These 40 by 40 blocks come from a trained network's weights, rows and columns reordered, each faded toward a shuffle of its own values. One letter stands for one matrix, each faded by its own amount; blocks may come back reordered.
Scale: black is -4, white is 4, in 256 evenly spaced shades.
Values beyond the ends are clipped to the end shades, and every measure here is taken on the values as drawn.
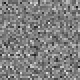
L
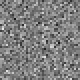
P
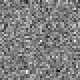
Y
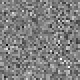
Y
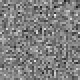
P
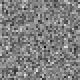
P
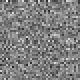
L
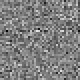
L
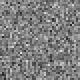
P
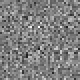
L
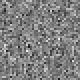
Y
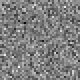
P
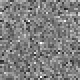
Y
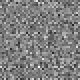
L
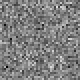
P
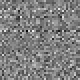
L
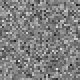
P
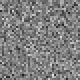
P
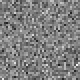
Y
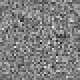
Y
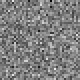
Y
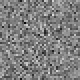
Y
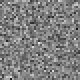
P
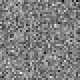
P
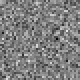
Y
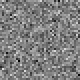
Y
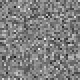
L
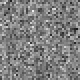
P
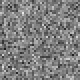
P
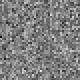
P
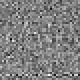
L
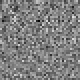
L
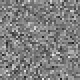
Y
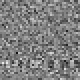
L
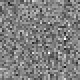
Y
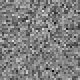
P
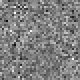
Y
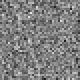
P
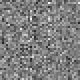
Y
